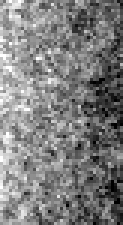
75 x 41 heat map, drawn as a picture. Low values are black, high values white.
Stripes: none. Histogram: bell-shaped. Slope: up to the left.
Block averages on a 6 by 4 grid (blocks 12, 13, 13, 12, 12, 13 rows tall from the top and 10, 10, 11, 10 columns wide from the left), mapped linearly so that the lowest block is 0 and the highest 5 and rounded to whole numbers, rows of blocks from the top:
4322 | 5331 | 5420 | 4321 | 4321 | 4321
